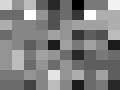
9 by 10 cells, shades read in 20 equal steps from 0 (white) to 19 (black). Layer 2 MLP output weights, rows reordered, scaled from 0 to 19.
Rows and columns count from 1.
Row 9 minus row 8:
1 1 6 0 3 1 11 0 3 4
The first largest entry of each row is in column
7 7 5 7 5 7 8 10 7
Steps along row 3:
up same up up down down same same down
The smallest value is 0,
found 2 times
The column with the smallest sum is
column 1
